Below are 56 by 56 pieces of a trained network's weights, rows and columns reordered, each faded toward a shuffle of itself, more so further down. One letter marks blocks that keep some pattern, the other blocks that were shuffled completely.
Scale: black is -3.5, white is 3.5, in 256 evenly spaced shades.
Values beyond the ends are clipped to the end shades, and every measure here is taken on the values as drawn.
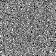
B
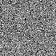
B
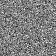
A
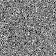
B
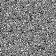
A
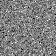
A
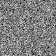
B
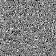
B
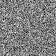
A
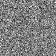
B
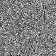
A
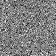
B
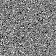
A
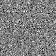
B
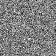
A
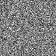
B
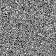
A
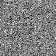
B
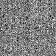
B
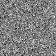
A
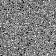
A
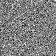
A
